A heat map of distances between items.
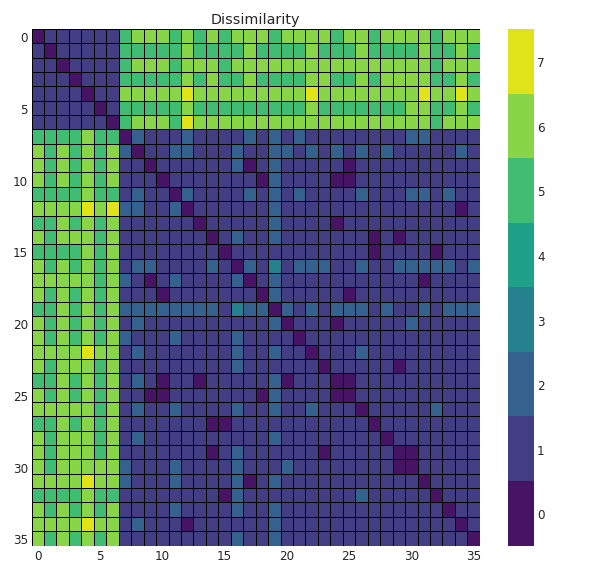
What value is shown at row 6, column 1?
1
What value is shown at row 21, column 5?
5
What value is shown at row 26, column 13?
1
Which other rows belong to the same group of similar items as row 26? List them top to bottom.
7, 8, 9, 10, 11, 12, 13, 14, 15, 16, 17, 18, 19, 20, 21, 22, 23, 24, 25, 27, 28, 29, 30, 31, 32, 33, 34, 35
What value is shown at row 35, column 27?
1
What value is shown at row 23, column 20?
1
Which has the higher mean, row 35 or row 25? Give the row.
35
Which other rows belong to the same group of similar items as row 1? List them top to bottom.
0, 2, 3, 4, 5, 6
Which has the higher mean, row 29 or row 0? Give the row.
0
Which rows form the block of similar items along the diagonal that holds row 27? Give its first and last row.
7 to 35
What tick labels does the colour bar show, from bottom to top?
0, 1, 2, 3, 4, 5, 6, 7
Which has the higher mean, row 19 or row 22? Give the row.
19
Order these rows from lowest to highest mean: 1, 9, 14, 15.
15, 9, 14, 1
